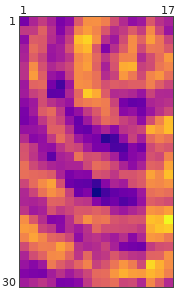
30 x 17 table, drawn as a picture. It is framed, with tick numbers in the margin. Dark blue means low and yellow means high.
Mirror symmetry: none. Rings: centred on the top right. Seam: vertical, 80% of the way across, the right part higher. Ninth with the lowest average: centre. Average level on the scale: 50%.
